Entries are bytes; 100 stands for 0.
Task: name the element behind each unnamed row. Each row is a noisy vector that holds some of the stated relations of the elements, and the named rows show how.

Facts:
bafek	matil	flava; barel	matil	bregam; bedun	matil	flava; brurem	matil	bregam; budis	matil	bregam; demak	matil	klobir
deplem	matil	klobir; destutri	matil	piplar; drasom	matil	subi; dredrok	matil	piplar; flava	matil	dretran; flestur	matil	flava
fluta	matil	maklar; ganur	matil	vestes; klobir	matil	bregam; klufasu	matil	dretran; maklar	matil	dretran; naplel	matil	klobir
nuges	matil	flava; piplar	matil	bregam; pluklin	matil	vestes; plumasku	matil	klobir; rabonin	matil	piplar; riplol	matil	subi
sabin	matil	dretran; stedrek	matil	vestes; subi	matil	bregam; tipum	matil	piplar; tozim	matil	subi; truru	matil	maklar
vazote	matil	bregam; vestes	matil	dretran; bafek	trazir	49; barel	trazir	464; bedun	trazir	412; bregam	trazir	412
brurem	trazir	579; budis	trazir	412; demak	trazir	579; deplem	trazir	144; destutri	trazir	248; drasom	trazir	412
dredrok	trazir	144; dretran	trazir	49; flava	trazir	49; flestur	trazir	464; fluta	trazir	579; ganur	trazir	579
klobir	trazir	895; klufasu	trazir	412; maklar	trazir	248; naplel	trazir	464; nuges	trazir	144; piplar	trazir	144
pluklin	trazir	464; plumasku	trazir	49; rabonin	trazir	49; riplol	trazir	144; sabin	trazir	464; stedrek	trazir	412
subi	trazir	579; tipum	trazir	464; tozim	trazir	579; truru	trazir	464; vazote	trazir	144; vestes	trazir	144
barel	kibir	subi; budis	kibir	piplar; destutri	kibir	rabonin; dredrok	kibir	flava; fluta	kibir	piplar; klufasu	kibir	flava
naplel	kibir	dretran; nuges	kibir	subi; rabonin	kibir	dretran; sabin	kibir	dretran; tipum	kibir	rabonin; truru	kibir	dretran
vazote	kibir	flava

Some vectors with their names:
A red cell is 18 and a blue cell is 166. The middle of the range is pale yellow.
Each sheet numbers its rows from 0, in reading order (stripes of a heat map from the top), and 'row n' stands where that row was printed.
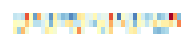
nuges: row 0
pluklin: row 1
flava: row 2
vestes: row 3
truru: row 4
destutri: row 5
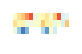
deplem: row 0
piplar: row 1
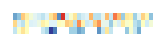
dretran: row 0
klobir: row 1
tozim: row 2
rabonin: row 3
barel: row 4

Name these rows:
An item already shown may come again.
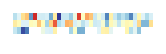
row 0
klobir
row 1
ganur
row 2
plumasku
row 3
truru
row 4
klufasu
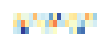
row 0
demak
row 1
fluta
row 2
naplel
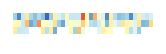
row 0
stedrek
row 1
bedun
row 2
nuges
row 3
pluklin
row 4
klufasu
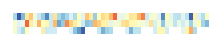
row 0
maklar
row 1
stedrek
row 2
drasom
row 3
riplol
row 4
vazote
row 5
sabin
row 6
flestur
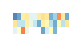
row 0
bafek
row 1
tipum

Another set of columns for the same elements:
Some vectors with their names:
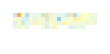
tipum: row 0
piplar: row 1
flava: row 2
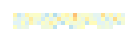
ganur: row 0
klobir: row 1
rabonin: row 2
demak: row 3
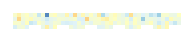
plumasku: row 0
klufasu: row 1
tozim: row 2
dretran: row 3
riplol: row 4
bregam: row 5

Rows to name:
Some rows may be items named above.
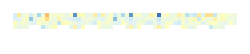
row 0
deplem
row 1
rabonin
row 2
bedun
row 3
deplem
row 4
klufasu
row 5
stedrek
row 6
maklar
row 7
bafek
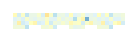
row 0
flestur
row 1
barel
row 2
nuges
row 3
flestur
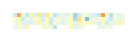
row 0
destutri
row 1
naplel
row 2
vestes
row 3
tipum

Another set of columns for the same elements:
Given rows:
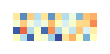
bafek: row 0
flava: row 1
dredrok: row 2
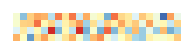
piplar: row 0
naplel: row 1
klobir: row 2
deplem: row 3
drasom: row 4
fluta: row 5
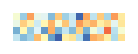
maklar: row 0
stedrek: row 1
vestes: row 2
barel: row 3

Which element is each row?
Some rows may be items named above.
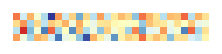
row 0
klobir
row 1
nuges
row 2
dretran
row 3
rabonin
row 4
demak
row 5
tipum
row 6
plumasku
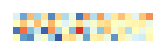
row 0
bedun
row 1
flava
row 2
flestur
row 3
rabonin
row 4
destutri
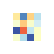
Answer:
bafek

